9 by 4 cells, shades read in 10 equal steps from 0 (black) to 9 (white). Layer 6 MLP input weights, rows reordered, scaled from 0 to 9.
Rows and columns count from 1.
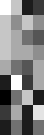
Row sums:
19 24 20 24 19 18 12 17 10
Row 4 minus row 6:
6 -3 4 -1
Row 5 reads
6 4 3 6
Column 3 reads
1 7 4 6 3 2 7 1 1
